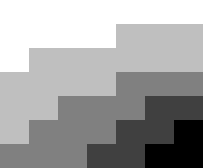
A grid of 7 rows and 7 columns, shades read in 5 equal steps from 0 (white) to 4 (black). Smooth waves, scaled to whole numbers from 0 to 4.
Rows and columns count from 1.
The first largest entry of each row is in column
1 5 2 5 6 7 6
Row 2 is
0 0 0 0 1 1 1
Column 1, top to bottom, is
0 0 0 1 1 1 2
